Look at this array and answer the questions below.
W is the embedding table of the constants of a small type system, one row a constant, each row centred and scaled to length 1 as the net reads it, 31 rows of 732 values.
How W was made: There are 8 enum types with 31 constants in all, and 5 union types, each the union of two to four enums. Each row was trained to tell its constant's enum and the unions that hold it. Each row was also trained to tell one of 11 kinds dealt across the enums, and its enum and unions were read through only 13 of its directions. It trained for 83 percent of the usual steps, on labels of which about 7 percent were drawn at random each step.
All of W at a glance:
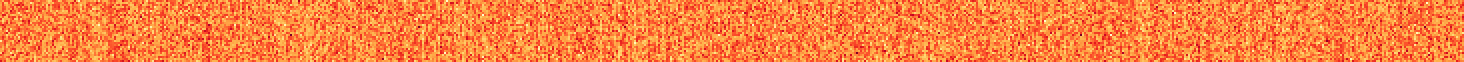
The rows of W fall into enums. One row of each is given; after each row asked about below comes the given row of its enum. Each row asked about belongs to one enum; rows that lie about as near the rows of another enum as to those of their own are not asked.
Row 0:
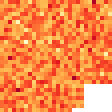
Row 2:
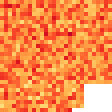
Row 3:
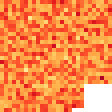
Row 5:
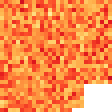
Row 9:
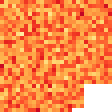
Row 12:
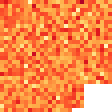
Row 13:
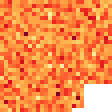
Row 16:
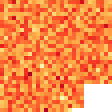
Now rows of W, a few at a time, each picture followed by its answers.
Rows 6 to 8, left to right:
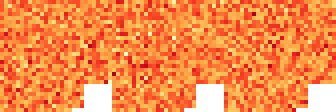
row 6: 16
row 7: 12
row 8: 3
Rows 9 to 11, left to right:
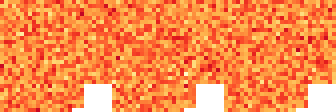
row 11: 16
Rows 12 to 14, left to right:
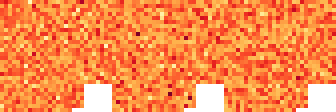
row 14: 12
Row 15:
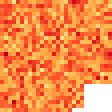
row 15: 12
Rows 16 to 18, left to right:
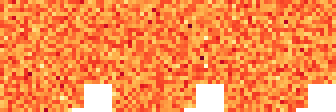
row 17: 9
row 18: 3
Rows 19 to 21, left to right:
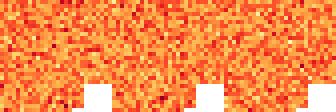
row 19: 3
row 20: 2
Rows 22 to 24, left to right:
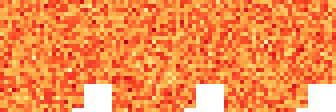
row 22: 5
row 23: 0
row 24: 16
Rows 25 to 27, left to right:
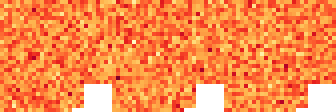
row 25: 16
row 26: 2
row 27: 5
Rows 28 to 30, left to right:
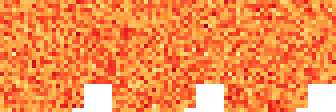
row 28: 12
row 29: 5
